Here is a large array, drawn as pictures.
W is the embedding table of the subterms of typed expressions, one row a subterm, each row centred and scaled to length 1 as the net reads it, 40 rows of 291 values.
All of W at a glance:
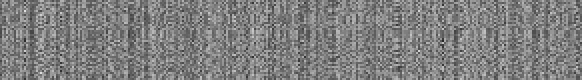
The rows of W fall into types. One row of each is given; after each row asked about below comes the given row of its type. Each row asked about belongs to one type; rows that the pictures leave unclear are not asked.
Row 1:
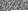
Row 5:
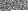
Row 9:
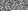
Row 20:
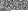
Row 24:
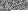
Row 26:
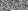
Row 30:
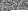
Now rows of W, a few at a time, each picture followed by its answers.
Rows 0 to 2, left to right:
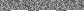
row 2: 26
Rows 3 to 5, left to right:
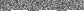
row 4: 20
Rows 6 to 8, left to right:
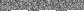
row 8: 9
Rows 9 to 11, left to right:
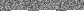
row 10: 9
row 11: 24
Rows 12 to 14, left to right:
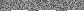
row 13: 26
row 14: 30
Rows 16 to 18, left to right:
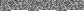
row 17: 20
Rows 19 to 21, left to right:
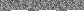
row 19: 26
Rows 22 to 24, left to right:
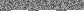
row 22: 9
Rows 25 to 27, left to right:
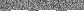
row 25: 5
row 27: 9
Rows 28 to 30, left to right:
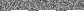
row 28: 1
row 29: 26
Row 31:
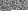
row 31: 5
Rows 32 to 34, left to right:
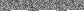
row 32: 26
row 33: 24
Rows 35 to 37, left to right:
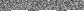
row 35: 9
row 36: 20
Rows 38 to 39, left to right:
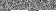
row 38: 24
